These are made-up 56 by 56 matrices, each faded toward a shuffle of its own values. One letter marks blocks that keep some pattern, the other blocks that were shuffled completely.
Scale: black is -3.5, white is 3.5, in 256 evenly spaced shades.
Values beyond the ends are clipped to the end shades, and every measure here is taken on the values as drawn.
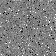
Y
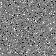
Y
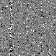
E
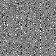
E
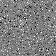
Y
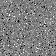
Y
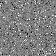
Y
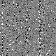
E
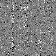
E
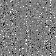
E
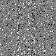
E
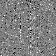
E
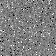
Y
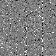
E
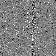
E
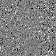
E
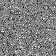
Y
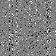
E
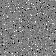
Y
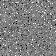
Y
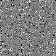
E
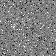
Y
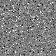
Y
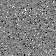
Y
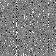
E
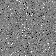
Y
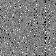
E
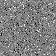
Y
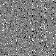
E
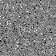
Y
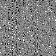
E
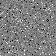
Y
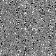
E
